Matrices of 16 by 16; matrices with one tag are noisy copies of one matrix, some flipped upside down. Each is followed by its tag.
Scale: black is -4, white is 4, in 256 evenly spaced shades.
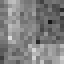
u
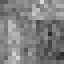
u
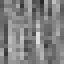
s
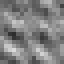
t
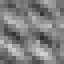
t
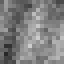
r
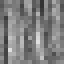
s
